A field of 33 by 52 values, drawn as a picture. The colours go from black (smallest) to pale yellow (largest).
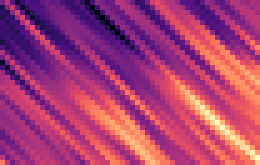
The halves do not mirror each other. There is an overall slope up to the bottom right. The grain runs diagonally down to the right. The ninth with the highest average is the bottom right. On average the colour sits 50% of the way up the scale.
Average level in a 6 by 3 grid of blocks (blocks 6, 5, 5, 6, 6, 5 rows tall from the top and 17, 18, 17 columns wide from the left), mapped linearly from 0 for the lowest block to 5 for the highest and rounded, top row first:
0 1 2 / 0 1 3 / 1 2 4 / 3 3 5 / 3 4 5 / 2 4 5
